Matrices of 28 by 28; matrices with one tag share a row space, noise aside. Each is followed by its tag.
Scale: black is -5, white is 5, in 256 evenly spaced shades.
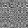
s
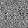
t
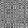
t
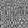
t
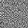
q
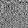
t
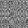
s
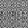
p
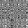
s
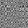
t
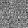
s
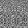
p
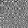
q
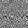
s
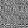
t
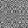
t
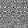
p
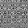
p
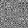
t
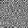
q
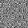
q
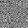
s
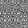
p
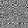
q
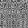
p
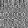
q
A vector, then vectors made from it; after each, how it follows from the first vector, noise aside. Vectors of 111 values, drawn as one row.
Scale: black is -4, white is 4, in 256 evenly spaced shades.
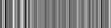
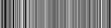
sign-scrambled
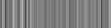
shrunk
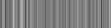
shrunk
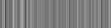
shrunk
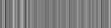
shrunk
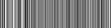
sign-scrambled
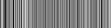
sign-scrambled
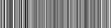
sign-scrambled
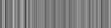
shrunk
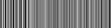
sign-scrambled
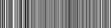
sign-scrambled
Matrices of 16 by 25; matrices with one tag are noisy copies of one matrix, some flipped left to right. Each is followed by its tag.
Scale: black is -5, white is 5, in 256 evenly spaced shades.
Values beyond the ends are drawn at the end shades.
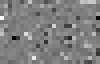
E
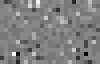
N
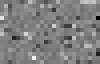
E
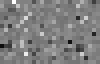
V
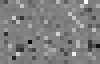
V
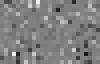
N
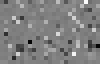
V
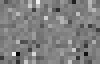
N
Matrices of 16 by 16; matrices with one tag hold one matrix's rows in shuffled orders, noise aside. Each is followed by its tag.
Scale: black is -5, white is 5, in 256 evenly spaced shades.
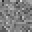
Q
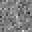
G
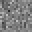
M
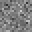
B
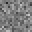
B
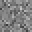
B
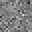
G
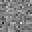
Q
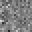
M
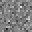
B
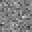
G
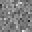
G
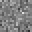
G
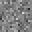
G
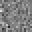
M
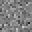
G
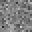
Q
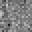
M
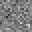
B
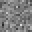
Q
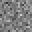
B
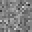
G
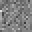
M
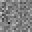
M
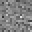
Q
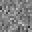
G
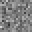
M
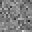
G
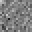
M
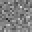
B
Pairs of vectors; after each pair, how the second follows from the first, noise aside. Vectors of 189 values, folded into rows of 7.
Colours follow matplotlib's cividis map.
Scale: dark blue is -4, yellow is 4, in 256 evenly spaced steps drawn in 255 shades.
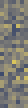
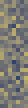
sign-scrambled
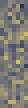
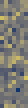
wrapped around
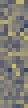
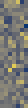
sign-scrambled
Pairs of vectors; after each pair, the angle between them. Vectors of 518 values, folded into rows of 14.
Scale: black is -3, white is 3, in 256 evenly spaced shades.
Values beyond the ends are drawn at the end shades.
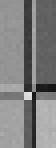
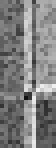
nearly opposite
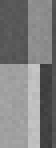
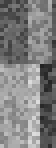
nearly parallel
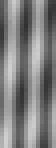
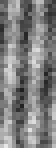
nearly parallel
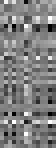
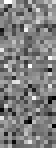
partly aligned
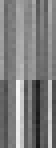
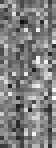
partly opposed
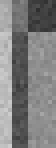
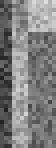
nearly opposite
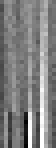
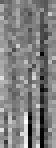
nearly opposite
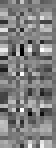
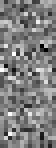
partly opposed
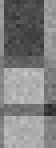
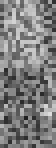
partly opposed
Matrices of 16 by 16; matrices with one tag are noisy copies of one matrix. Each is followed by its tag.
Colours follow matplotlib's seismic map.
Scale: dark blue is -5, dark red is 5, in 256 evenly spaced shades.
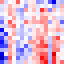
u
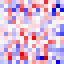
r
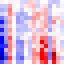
u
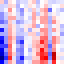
u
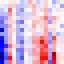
u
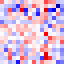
r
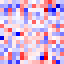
r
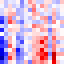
u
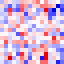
r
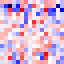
r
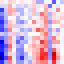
u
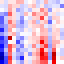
u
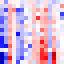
u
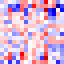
r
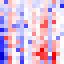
u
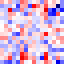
r
